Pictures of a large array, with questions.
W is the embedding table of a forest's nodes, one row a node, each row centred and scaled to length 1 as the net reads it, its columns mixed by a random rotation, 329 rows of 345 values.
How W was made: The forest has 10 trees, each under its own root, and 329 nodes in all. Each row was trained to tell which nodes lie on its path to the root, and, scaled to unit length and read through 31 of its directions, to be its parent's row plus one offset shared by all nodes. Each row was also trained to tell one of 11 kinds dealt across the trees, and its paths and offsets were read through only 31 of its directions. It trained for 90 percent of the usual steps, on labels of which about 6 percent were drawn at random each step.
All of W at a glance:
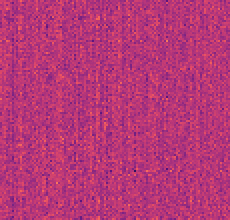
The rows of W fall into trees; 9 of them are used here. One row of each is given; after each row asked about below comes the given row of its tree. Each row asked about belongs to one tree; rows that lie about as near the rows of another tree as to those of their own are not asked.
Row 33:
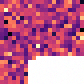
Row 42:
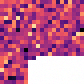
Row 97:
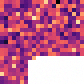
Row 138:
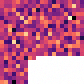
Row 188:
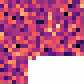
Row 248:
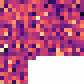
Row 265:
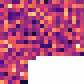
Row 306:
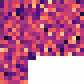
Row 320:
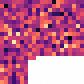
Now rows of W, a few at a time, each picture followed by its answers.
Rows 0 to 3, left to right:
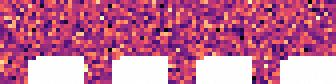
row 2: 97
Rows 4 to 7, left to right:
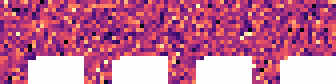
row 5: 33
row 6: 42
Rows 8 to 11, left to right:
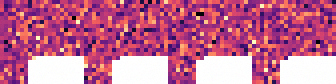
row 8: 97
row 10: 248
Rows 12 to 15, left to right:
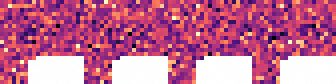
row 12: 33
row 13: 42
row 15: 33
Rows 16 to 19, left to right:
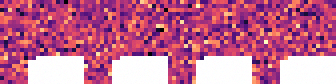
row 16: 42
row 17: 320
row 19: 320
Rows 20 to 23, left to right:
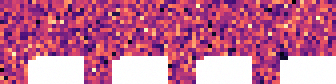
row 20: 33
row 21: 248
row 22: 138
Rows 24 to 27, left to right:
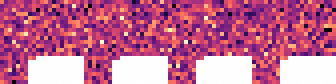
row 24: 248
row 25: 320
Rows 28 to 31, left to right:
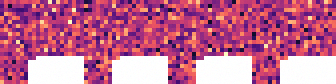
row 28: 320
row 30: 42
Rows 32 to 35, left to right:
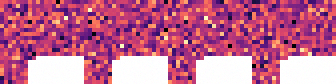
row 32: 42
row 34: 320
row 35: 97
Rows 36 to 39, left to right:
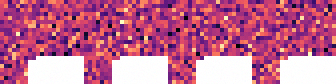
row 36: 42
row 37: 320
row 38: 306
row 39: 248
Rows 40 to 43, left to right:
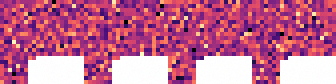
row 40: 248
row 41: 248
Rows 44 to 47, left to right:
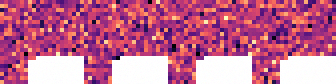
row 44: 248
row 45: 42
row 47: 33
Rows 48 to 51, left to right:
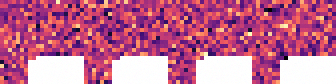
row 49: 248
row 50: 188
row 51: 42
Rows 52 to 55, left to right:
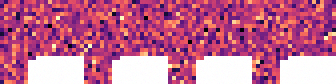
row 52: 306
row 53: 248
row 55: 42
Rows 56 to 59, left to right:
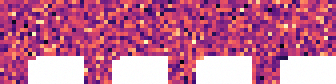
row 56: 320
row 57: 320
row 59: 42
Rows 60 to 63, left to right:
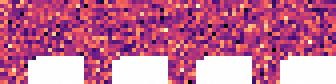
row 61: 188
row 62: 138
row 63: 306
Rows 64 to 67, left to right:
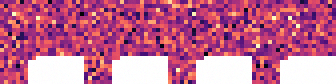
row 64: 33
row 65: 320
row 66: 248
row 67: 320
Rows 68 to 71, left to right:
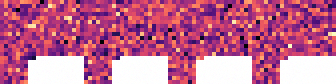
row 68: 42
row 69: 265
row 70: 248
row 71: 248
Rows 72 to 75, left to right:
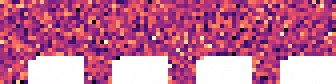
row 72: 248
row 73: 42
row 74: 320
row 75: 42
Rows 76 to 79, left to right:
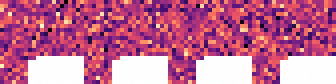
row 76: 42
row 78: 188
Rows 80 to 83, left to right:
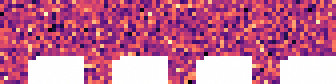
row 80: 320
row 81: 306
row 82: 248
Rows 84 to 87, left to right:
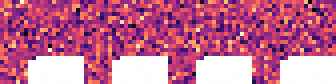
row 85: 306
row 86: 320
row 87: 42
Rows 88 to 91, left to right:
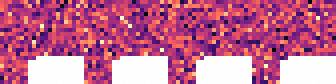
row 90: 188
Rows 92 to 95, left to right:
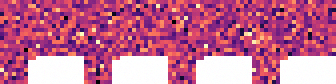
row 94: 138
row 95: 320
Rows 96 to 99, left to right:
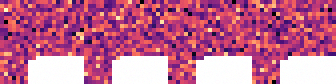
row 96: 33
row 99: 248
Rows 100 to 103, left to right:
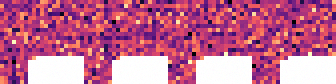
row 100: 320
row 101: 33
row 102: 33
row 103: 188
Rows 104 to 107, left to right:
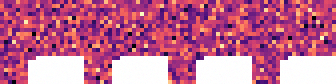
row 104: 42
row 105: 42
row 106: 138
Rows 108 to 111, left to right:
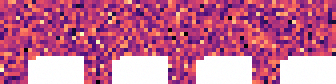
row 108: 320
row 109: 248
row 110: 248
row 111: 320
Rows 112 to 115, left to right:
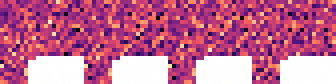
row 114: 42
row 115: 320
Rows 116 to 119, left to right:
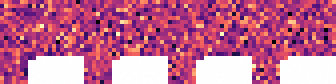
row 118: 42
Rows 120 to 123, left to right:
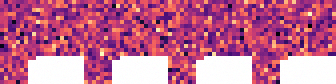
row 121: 188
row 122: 138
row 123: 97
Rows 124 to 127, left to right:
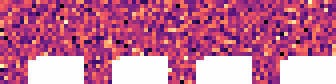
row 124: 248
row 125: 97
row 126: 320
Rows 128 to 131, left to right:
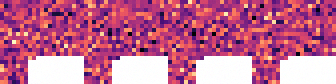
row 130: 42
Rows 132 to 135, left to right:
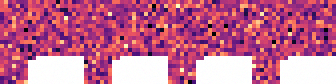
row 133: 248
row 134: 138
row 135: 320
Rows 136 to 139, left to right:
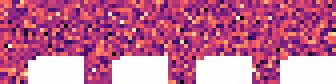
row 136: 42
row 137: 248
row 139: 320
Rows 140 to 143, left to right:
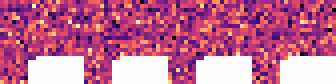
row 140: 320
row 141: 33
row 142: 248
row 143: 33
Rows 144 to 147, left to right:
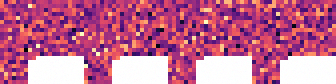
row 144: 320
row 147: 248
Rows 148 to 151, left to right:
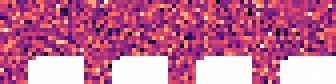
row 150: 33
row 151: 42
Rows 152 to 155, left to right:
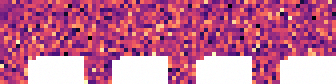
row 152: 320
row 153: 248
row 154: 138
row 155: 248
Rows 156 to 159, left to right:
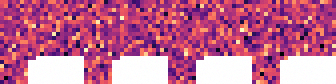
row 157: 306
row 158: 188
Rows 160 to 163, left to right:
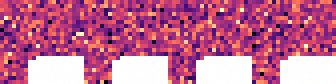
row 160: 42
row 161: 248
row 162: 320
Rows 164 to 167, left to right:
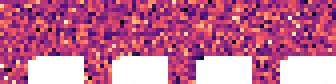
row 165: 33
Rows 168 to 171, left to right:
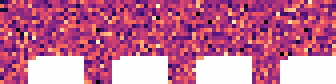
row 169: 138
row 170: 248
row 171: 320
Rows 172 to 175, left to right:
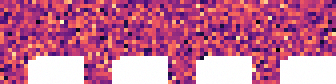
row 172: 33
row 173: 138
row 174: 265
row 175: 320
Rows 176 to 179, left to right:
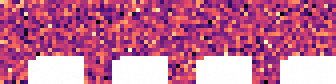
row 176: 248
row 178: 248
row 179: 248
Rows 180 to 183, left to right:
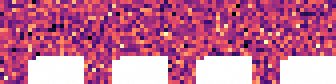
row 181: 248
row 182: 188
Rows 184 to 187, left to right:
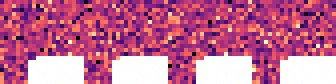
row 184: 33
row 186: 188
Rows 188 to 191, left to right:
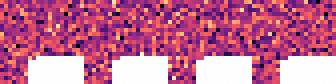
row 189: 248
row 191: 42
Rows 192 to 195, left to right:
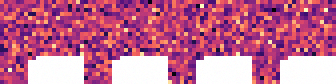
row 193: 42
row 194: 265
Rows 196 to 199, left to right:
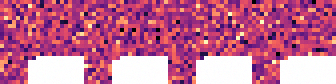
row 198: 248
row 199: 33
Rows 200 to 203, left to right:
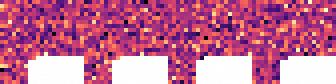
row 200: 33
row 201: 33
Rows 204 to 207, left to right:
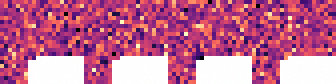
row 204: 42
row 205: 248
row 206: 42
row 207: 97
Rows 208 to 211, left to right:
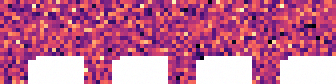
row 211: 138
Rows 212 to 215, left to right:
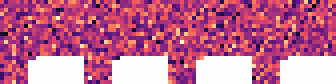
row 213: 42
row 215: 42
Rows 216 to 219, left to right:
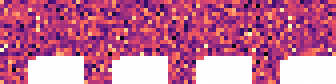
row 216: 248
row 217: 248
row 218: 248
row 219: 97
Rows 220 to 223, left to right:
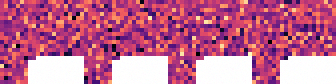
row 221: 42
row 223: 265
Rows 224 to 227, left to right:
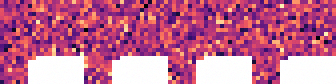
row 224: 97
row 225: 42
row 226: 33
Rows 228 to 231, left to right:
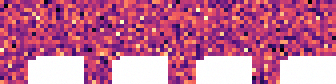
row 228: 265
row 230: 42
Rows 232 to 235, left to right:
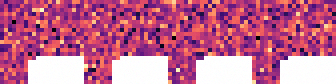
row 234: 248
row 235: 248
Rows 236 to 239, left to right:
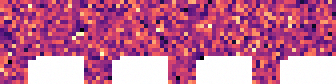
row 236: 42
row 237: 188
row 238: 42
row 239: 138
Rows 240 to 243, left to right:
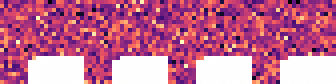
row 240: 320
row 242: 320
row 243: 265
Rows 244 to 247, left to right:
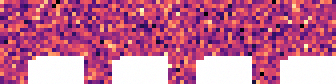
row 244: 97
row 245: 97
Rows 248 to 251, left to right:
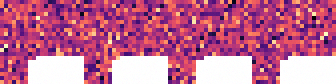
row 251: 248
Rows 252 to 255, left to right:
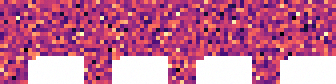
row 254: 320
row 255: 320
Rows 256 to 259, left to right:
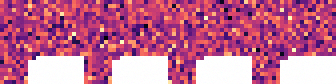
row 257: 33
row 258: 248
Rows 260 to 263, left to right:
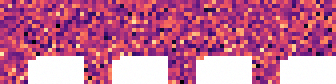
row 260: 97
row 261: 33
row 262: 188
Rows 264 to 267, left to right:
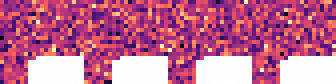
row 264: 97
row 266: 138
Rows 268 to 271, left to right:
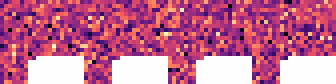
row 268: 306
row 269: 265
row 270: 138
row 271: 265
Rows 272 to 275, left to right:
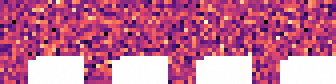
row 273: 42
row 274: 97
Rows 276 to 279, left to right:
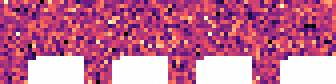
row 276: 42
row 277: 306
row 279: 138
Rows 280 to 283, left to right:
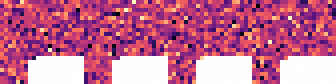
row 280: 42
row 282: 33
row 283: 320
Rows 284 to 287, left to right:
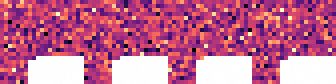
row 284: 42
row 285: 42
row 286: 320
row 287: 42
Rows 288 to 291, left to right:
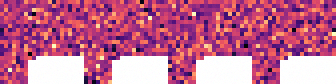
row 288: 248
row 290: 248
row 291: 188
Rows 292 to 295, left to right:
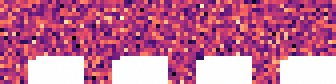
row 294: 265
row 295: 320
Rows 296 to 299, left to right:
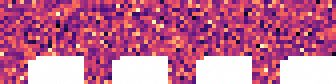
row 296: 97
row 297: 320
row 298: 320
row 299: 42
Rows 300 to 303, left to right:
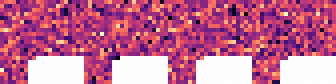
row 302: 320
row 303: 265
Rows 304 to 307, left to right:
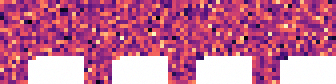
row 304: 320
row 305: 97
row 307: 42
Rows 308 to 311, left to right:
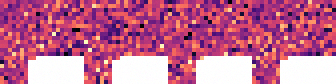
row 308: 320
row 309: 33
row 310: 33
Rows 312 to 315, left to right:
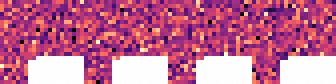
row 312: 320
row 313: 188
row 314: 248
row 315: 33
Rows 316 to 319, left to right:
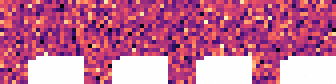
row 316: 138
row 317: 42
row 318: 97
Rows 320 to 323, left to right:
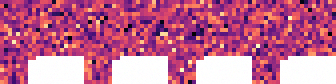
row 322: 33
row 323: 188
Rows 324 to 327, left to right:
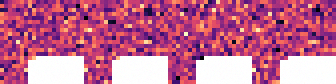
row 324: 320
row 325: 320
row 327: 320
